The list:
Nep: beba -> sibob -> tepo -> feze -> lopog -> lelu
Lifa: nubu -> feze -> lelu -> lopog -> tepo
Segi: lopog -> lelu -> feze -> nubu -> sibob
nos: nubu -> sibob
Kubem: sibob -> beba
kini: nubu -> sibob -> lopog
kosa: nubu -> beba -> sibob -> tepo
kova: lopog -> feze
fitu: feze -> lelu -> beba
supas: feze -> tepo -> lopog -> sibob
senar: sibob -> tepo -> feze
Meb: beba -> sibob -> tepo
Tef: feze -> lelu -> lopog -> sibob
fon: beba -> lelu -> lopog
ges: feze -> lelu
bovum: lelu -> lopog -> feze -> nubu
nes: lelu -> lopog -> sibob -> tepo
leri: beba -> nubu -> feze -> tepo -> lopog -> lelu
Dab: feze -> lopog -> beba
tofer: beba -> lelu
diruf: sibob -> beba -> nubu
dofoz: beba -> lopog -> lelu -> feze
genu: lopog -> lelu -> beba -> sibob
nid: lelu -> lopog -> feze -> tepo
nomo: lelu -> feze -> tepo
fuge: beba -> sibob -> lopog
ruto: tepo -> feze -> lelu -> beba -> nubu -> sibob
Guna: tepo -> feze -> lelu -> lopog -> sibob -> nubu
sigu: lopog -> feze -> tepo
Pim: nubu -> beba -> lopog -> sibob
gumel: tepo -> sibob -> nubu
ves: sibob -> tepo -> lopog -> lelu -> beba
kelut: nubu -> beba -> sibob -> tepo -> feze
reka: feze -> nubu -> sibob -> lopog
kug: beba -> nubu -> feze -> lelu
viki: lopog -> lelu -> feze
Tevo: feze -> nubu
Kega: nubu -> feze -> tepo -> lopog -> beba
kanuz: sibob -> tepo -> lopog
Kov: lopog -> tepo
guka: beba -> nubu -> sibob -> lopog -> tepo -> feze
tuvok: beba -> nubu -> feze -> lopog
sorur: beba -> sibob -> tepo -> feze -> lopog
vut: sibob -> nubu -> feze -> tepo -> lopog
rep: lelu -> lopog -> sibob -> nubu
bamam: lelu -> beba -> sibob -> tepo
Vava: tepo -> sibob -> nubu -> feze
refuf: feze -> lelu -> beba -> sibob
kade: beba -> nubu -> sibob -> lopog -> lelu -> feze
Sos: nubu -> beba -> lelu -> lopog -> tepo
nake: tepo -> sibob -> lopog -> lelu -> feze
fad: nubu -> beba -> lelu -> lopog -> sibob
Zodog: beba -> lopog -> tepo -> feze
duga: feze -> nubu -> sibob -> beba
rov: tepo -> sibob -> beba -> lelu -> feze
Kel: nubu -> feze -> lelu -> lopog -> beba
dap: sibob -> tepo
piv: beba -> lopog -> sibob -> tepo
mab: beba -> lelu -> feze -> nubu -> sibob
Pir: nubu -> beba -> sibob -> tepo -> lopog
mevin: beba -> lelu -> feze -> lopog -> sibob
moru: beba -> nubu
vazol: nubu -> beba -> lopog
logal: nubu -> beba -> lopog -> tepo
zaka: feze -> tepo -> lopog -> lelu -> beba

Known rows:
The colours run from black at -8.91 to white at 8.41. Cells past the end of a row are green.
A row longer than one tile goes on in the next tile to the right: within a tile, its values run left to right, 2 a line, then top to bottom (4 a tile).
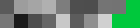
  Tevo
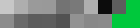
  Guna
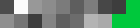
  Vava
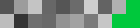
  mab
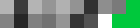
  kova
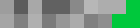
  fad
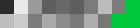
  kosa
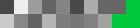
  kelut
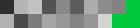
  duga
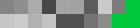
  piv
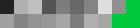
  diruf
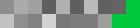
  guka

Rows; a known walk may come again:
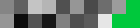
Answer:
ges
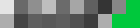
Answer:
nid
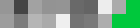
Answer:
vazol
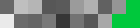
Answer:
rov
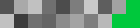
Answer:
mab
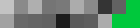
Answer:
nake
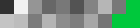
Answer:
kosa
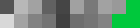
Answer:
bamam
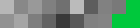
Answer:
nes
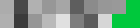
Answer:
tuvok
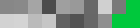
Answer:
piv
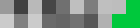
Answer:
genu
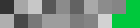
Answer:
duga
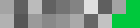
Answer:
kade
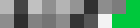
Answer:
kova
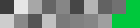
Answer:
kelut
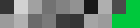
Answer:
dap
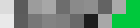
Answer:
zaka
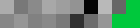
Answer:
Kov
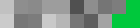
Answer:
Kega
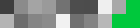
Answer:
moru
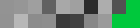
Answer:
kanuz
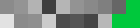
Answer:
sorur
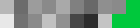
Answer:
Zodog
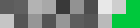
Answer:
tofer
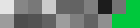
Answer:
Lifa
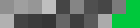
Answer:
nomo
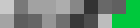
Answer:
sigu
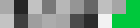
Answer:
Dab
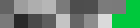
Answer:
Tevo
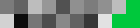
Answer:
fitu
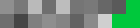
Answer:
reka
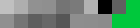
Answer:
Guna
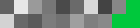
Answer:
ruto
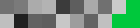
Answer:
kug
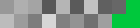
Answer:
guka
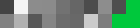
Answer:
gumel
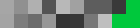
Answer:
supas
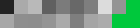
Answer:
diruf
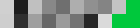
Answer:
dofoz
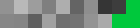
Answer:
vut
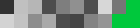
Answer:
Meb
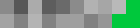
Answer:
fad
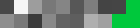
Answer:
Vava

